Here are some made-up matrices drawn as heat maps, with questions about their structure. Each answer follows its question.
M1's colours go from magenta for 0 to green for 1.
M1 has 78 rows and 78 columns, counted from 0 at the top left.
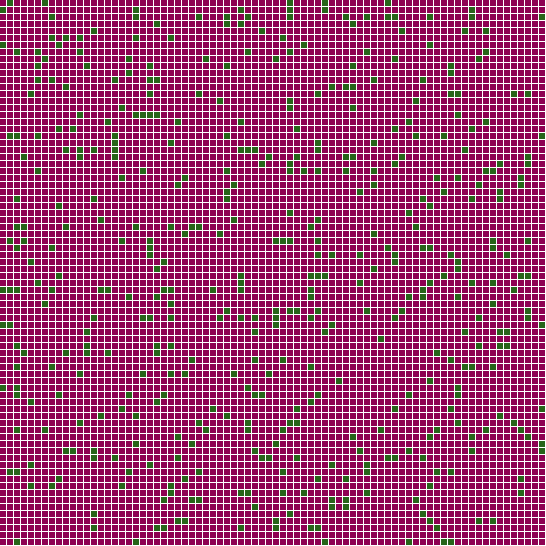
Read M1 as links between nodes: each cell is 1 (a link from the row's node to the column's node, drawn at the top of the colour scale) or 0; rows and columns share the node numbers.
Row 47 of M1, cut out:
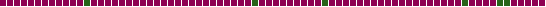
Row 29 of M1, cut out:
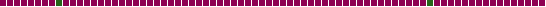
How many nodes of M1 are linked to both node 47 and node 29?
0
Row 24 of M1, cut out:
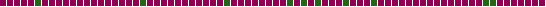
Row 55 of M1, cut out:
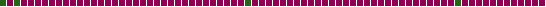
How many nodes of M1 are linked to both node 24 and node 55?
0
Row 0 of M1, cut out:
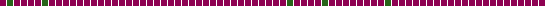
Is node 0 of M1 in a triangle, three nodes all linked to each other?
yes
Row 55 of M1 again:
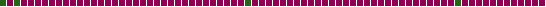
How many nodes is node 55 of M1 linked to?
4
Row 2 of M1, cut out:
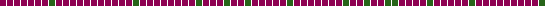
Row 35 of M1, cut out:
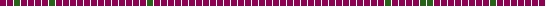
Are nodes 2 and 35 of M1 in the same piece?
yes
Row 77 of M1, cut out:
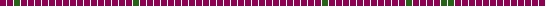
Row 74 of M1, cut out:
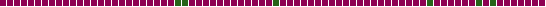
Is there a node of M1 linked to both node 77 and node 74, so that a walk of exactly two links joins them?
no
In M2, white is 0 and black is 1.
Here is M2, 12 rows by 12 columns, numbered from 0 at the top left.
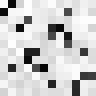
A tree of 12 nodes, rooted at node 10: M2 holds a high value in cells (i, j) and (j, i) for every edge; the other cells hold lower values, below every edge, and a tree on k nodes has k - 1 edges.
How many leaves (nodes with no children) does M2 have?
5
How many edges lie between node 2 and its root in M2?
3
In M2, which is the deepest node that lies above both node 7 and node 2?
3
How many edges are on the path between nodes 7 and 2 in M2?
2
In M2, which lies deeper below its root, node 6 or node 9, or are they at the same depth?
the same depth
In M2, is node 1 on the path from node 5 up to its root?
no
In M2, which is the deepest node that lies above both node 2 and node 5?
6
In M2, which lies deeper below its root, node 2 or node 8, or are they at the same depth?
the same depth
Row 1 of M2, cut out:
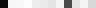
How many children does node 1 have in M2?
1
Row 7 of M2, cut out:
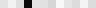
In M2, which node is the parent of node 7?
3
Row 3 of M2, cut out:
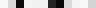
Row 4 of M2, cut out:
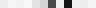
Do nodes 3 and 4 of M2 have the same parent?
yes
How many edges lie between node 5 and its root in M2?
4
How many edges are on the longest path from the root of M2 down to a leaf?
5
